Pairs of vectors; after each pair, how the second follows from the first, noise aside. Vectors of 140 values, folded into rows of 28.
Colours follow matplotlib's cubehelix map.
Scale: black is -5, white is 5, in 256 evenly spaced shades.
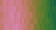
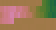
partly zeroed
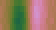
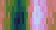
scaled up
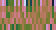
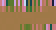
partly zeroed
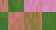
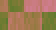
shrunk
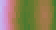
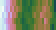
scaled up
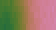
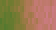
shrunk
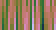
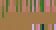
partly zeroed
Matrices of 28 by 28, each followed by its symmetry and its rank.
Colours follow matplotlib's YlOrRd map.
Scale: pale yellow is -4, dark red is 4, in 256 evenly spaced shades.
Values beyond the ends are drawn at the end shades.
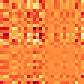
antisymmetric, rank two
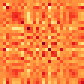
symmetric, rank three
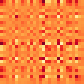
symmetric, rank two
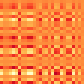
neither, rank one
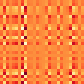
neither, rank one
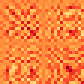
symmetric, rank three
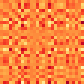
antisymmetric, rank two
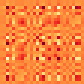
symmetric, rank two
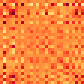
symmetric, rank three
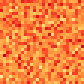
neither, full rank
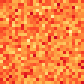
neither, full rank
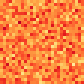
neither, full rank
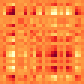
symmetric, rank two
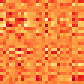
neither, rank three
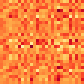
neither, rank three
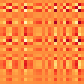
neither, rank one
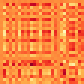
antisymmetric, rank two
